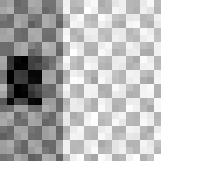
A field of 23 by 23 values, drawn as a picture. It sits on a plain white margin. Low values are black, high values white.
Overall the values sit about 70% of the way up the scale. In the middle left lies a patch that is lower than the rest. The middle left is the ninth with the lowest average. A vertical seam about 40% of the way across splits the table, and the right part is higher.
